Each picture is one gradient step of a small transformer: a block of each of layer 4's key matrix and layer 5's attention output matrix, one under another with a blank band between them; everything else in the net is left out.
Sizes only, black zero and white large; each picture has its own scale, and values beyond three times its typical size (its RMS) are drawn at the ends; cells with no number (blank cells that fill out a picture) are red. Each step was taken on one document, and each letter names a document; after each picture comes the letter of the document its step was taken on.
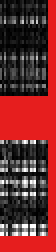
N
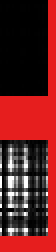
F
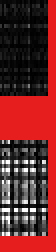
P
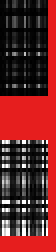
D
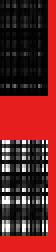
D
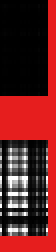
F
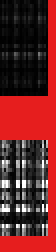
D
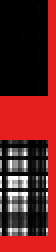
F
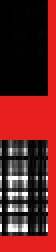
F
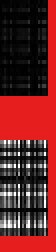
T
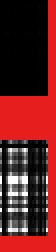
F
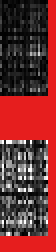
N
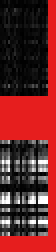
P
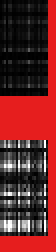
T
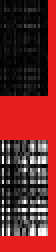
P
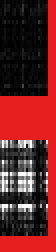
N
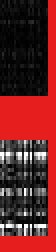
N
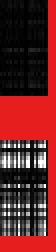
T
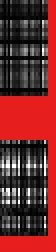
T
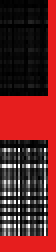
T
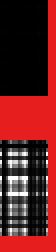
F
